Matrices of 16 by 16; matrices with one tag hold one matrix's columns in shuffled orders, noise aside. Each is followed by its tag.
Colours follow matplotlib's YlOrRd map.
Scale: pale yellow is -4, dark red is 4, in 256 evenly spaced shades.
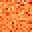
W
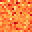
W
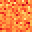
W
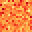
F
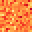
F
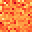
W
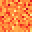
F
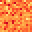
W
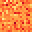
W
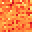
W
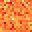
W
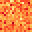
W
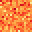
F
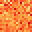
W
